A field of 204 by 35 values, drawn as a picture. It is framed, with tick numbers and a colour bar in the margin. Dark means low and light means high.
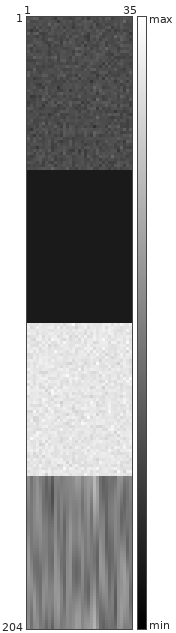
The table splits into 4 rows of 1 panel. Panel 1,1: low, fine-grained, faint in contrast. Panel 2,1: very low, flat. Panel 3,1: very high, fine-grained, faint in contrast. Panel 4,1: middling, streaked downward.
